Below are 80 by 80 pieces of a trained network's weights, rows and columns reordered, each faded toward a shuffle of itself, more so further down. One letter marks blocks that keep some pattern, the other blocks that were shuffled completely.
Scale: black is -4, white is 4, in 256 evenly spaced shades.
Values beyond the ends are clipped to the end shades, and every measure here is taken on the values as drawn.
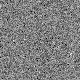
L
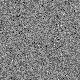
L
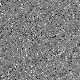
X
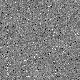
X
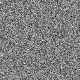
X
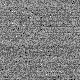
X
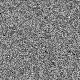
L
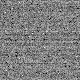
X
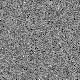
L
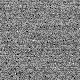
X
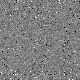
X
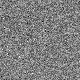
L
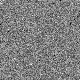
L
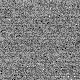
X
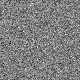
L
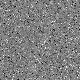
L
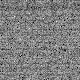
X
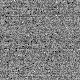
X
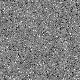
X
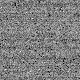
X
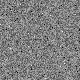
L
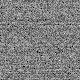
X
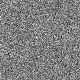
L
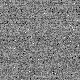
X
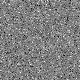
L
